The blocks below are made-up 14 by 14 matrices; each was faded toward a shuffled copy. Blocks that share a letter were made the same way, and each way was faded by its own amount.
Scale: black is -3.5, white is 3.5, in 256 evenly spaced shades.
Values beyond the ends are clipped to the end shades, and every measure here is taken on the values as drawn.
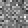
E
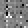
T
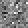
E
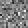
E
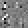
T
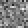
E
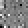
T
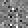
T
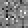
T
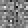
T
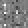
T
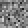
E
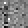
T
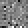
T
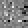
T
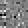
T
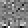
T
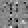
T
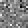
E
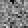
E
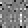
T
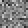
E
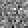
E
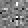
T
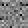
T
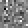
T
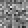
E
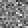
E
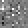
T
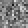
E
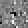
T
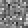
E
